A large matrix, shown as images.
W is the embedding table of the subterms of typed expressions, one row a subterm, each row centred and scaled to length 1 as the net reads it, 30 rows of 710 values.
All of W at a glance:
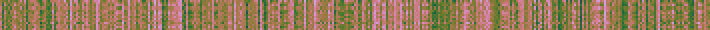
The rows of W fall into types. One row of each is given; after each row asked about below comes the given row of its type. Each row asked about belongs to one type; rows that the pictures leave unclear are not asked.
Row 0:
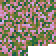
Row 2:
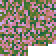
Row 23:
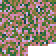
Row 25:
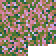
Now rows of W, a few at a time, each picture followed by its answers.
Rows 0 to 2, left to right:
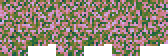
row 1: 0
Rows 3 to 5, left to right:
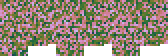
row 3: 0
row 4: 2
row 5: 2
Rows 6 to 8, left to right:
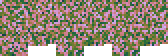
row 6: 25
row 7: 0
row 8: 0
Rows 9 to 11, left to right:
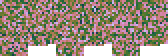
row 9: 25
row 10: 23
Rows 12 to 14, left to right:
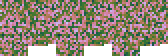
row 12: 2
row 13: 2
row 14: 0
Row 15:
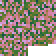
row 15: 2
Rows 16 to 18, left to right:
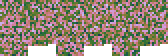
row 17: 25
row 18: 0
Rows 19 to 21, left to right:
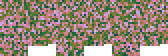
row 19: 2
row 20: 0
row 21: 25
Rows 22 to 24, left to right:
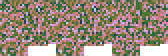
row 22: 23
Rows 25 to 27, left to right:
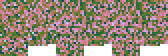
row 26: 2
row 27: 2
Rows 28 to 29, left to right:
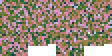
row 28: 25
